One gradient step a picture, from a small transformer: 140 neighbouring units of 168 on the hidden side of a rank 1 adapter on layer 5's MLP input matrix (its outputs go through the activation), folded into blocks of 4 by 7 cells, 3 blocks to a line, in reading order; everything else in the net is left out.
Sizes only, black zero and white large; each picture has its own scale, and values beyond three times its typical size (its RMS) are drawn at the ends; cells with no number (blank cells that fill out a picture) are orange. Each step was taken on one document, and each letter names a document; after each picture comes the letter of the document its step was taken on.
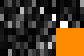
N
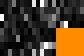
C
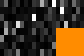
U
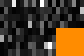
C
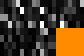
N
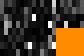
U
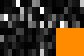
N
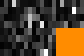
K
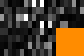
C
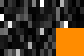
C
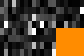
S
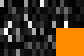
C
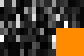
U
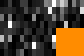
U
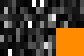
C
